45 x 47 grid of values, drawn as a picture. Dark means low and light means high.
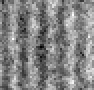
On average the colour sits 50% of the way up the scale. Upright stripes repeat 5 times across the table. The grain runs up and down. The values follow a bell shape. No single row or column stands out from its neighbours.
